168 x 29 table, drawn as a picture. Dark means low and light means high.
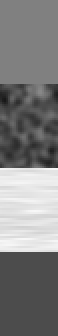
It is made of 4 by 1 panels. Panel 1,1: middling, flat. Panel 2,1: low, blotchy. Panel 3,1: very high, streaked across, faint in contrast. Panel 4,1: low, flat.
